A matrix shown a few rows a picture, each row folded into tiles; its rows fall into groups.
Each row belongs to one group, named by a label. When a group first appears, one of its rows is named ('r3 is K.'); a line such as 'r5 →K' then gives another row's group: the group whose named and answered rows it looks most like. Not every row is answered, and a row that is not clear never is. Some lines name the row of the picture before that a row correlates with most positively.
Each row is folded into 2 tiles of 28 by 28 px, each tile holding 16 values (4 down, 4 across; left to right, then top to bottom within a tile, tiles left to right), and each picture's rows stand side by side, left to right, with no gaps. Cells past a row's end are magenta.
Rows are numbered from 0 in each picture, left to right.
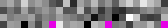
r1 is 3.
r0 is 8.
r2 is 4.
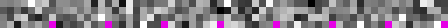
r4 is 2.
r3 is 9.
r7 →9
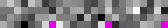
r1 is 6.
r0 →9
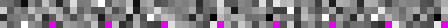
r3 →6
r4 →3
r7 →6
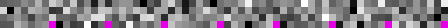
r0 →3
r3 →2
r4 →8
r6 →8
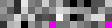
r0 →8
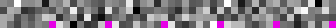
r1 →6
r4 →2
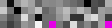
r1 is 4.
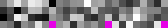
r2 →2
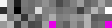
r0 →2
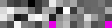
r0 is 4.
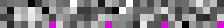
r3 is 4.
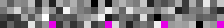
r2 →6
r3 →3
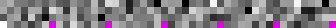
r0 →6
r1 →3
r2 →2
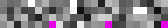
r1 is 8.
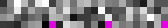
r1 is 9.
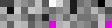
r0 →3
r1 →2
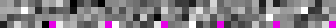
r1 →2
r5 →6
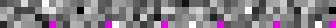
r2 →6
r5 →9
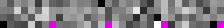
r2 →6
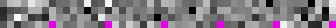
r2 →3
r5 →6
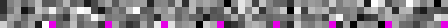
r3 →3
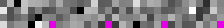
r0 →3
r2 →8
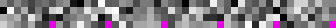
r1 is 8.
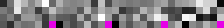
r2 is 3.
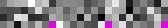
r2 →2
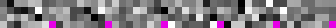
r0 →9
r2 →9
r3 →6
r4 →8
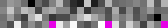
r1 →2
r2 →3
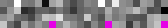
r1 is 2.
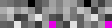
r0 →4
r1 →4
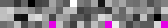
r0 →4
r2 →6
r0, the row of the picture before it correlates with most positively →0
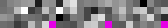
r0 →6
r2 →4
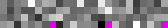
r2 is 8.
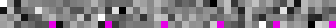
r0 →2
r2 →3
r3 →2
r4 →9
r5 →3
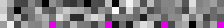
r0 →2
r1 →4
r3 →8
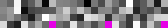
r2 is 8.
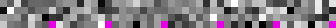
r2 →8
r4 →8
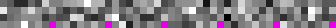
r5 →6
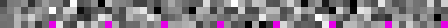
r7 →3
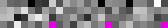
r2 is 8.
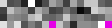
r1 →9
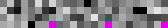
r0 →3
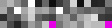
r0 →6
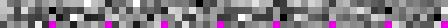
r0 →9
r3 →4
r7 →6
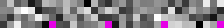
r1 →4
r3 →3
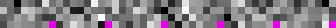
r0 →8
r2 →9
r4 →4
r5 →2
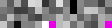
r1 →2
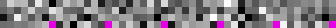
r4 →2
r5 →3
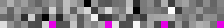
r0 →6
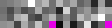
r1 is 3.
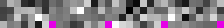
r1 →6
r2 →2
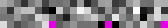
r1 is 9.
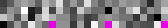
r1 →9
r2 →6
